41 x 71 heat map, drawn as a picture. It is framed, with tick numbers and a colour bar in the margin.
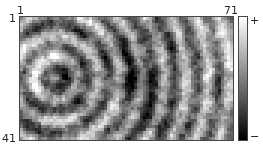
Overall the values sit about 50% of the way up the scale. The centre is the ninth with the lowest average. There is no overall slope. Concentric rings centre on the middle left.
